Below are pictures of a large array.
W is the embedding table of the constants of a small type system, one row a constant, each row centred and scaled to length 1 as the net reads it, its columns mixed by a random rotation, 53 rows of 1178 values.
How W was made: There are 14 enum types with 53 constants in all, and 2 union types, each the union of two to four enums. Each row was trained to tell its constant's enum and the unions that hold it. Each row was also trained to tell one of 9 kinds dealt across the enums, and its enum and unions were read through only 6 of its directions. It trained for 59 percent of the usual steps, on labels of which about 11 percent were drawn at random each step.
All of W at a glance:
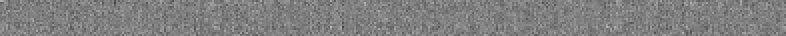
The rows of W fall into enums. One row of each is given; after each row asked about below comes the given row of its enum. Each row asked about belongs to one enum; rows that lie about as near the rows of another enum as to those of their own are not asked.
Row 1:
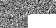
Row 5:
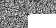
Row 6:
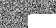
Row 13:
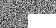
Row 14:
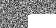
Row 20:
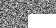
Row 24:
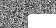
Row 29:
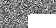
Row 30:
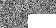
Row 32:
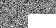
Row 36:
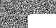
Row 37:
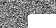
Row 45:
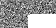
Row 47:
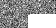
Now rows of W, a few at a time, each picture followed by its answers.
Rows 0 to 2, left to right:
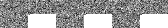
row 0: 6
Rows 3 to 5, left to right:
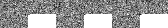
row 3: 36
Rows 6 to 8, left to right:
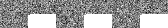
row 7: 1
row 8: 32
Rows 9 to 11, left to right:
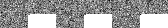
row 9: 6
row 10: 47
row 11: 5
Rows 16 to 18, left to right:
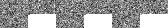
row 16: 47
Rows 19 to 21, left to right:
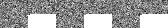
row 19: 36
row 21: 5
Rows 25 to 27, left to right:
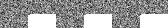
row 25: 36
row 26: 1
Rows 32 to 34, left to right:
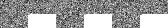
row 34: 36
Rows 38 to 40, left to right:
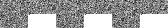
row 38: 6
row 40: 6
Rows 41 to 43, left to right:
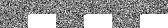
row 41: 45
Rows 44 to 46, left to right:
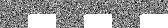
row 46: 1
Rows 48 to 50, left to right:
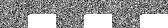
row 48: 24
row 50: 47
